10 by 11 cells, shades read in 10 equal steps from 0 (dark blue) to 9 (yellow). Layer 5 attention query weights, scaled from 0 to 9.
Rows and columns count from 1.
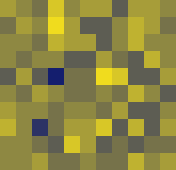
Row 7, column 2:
5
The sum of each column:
51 50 43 49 51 48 51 46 53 47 49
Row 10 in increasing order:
4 4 4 4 5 5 5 5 6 6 7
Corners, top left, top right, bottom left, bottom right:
6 5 5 6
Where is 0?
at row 5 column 4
